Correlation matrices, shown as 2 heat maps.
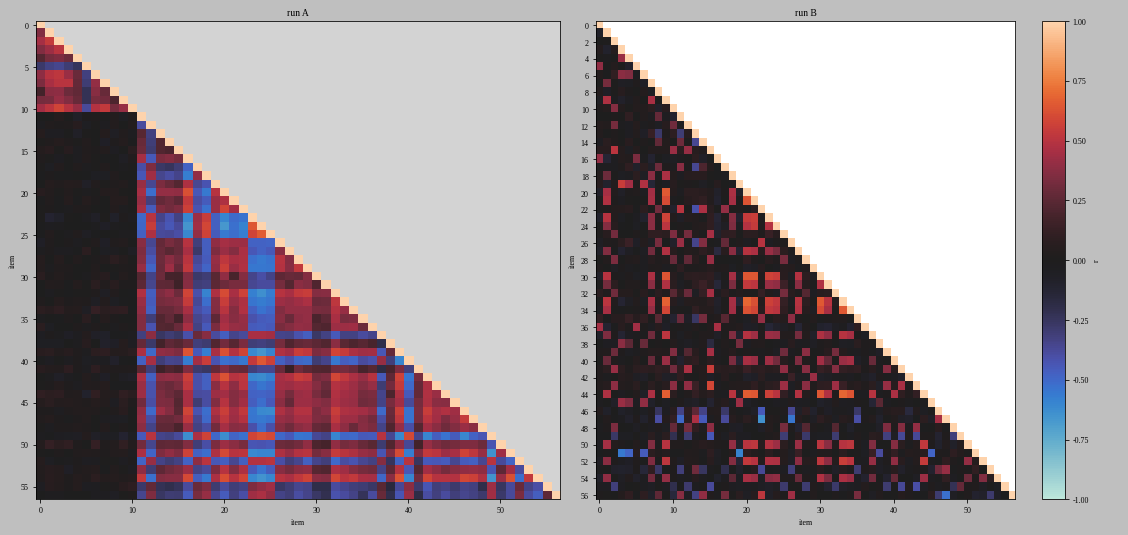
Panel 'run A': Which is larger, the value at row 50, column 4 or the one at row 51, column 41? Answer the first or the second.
the second
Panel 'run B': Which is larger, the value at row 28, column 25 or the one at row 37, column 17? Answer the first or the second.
the first
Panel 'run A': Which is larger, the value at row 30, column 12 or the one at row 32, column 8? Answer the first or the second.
the second
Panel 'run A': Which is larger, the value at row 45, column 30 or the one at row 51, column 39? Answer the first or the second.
the second
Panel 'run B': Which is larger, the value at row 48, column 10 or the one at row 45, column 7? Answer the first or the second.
the first
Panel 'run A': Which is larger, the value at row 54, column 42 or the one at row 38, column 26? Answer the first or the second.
the first
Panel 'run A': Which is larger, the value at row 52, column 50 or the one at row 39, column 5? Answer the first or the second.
the second
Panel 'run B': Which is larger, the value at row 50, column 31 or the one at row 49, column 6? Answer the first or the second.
the first
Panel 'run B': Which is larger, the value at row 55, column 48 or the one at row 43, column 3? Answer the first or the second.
the second
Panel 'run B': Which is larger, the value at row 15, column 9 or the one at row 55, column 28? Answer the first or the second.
the first
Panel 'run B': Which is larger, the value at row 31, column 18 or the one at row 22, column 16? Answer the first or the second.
the first
